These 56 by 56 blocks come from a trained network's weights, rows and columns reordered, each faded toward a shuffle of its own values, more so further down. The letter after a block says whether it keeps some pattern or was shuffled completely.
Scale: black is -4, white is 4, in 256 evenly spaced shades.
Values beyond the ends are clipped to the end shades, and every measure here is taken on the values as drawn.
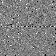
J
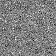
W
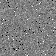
W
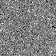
W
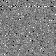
J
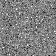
W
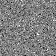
W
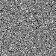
J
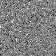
J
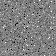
W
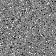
J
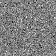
J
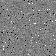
W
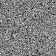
W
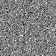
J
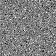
W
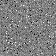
W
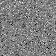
W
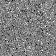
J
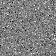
W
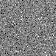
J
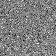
W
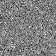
W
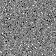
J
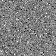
W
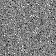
W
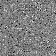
J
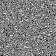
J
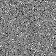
W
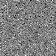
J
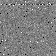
J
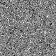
W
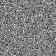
W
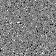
J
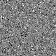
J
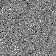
W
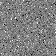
W
